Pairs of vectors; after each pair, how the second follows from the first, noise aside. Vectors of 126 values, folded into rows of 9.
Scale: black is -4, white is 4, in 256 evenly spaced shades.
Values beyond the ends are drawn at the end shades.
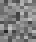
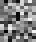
scaled up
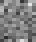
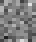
copied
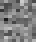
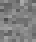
shrunk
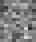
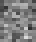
copied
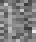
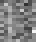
copied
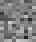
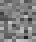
copied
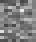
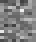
copied
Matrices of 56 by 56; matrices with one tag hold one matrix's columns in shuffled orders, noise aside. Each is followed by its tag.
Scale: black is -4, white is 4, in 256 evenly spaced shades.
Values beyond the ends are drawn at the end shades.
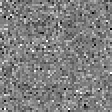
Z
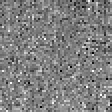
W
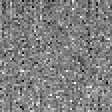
W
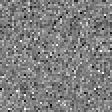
Z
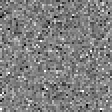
Z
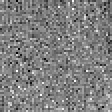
W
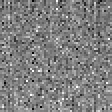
W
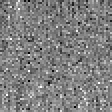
W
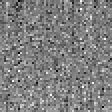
W
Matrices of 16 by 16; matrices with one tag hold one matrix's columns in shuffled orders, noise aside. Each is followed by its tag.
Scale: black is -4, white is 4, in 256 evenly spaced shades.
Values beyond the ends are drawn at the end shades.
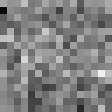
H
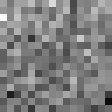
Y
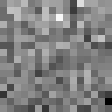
Y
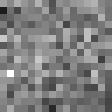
H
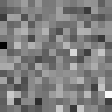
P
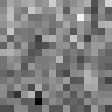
Y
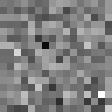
P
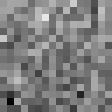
Y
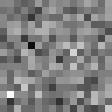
P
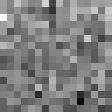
Y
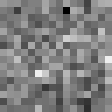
H
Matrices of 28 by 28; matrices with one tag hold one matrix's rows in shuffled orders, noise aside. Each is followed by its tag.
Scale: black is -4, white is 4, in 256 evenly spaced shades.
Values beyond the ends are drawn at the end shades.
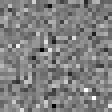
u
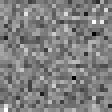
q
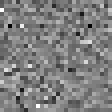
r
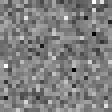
q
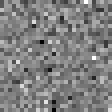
u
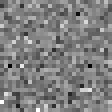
r
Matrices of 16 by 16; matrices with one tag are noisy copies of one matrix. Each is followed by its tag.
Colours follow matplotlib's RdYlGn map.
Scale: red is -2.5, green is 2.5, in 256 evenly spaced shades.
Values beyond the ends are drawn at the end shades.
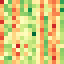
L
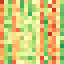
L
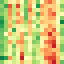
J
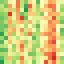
J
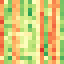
L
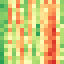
J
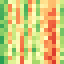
J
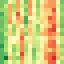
J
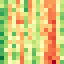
J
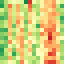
J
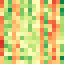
L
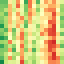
J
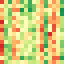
L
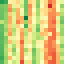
J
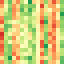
L
